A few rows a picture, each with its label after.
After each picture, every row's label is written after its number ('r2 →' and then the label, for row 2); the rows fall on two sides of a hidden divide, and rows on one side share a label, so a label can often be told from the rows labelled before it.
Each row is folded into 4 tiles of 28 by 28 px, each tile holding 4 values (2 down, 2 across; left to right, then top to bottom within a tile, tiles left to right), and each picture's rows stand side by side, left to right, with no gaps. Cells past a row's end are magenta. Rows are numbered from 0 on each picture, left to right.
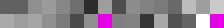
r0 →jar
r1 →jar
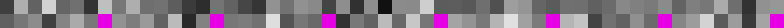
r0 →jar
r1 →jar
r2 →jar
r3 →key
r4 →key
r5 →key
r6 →jar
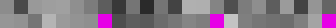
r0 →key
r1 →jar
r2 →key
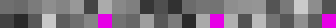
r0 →jar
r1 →jar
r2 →key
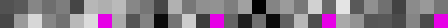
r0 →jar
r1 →key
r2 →key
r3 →key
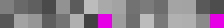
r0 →key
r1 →key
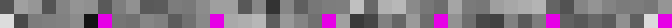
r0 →key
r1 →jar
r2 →key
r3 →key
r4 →key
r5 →jar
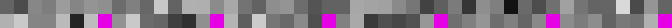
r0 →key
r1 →jar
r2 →key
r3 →jar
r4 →jar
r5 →key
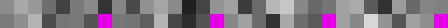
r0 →key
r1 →jar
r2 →key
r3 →key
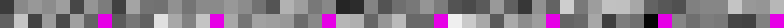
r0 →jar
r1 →jar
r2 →key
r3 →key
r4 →key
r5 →key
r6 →jar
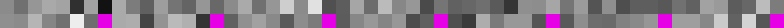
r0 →key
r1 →key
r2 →key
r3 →jar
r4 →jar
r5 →jar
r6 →key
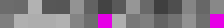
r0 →key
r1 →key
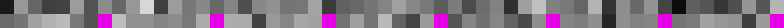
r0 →jar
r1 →key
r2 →key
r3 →jar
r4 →jar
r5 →key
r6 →jar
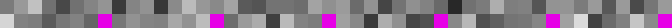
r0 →key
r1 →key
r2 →key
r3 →key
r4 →jar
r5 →key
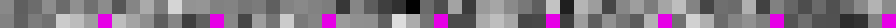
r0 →key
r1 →key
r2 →key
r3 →key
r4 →jar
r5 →jar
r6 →key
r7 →jar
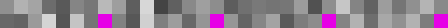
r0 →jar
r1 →key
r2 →jar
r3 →key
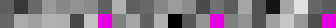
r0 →jar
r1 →jar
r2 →key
